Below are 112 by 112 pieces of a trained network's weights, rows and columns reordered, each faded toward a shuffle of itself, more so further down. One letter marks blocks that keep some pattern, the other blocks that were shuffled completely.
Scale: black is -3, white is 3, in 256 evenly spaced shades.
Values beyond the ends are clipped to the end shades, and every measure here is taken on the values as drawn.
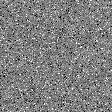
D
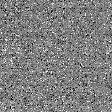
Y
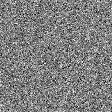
Y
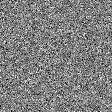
D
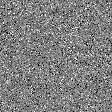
D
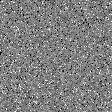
D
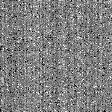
Y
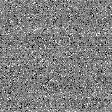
Y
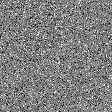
D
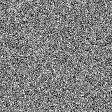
D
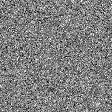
Y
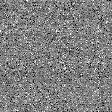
Y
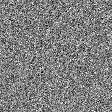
D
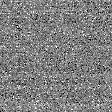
Y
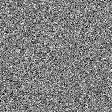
Y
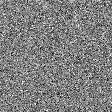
D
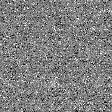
Y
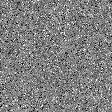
D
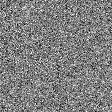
D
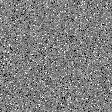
D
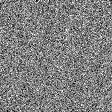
D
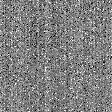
Y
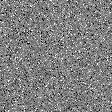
D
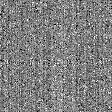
Y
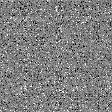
Y
